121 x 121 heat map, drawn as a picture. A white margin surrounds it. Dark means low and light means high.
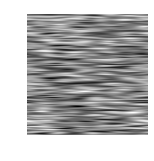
There is no overall slope. The grain runs across in streaks. Overall the values sit about 50% of the way up the scale. The values follow a bell shape.
